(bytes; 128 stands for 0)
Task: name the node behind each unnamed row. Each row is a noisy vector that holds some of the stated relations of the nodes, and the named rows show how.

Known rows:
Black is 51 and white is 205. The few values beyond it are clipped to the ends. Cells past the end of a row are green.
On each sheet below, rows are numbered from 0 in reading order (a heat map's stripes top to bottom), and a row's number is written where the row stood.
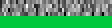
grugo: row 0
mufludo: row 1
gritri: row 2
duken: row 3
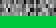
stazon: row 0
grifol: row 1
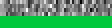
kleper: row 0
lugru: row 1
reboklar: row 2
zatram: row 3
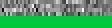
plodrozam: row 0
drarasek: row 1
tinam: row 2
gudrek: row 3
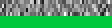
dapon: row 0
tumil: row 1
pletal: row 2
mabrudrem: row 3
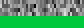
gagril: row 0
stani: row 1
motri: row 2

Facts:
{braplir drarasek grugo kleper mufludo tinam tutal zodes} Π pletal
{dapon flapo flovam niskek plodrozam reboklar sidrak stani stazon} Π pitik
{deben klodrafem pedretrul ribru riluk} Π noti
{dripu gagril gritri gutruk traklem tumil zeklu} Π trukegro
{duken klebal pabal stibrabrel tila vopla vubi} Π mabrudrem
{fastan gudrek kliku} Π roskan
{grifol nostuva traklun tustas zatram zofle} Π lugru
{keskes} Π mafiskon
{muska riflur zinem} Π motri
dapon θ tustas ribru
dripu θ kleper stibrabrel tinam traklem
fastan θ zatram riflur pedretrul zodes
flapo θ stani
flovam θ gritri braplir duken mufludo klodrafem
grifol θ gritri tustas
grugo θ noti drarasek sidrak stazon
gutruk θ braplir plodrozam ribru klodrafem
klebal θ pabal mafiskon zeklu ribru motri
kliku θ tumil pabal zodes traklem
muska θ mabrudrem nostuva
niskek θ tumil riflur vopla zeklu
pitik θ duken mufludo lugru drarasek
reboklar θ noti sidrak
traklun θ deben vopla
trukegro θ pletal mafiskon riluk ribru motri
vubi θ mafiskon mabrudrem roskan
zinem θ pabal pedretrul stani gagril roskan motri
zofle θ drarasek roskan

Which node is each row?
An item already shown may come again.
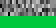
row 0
flovam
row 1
roskan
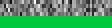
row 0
klebal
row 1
muska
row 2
tumil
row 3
grifol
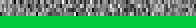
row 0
riflur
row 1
flovam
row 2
zinem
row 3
grugo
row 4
kliku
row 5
gritri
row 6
gagril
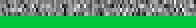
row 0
klodrafem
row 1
drarasek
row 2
mufludo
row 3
pabal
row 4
gutruk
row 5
ribru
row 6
traklun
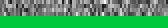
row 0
vubi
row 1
tutal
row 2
tumil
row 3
dripu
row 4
riluk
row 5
riluk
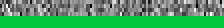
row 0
trukegro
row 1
nostuva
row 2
keskes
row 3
stani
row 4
zodes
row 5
grifol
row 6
stibrabrel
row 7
pitik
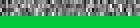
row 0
grifol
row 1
mafiskon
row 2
tila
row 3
grugo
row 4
niskek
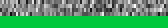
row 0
deben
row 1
zeklu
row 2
zofle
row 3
fastan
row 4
lugru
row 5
braplir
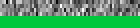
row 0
traklem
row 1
gritri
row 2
noti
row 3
tustas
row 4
pedretrul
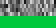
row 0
flapo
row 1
vopla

